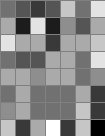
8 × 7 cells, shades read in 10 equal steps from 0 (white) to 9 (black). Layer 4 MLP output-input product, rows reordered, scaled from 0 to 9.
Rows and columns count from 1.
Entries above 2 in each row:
5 6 5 6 7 7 6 4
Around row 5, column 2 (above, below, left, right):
6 3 3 4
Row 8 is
2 7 3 0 7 2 9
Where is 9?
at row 8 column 7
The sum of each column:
28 39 34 37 32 31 34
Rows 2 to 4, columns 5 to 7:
4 6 3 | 3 3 2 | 3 5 1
